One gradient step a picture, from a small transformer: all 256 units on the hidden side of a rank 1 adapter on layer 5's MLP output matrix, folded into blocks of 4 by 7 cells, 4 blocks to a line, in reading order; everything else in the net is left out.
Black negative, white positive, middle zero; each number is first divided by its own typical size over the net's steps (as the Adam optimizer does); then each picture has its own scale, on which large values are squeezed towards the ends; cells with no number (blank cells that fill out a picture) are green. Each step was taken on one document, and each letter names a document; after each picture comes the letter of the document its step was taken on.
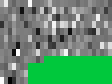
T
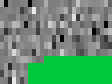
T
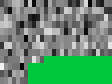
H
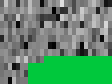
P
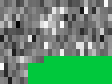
P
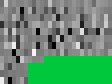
T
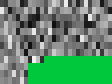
H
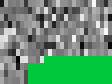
P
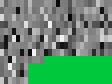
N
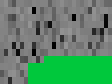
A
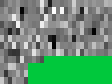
T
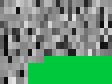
N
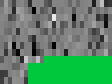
A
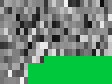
H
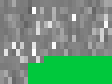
A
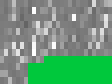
A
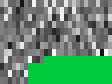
H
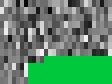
H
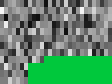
H
